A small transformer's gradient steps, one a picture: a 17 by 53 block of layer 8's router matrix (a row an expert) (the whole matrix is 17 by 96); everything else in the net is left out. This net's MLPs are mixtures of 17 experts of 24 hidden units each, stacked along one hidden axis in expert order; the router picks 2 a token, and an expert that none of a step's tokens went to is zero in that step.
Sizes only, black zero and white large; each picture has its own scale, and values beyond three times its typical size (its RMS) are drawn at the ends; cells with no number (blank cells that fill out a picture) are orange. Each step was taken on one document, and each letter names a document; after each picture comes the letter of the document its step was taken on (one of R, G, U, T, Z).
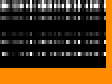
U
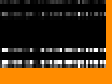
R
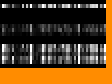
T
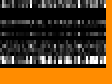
T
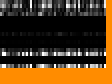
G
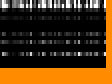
U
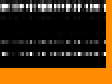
U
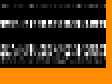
T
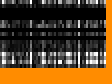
T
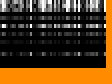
U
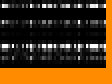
T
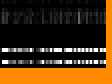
R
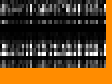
G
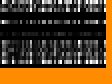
G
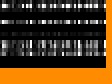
G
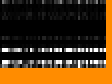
R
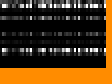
U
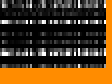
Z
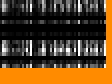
Z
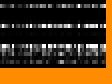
T
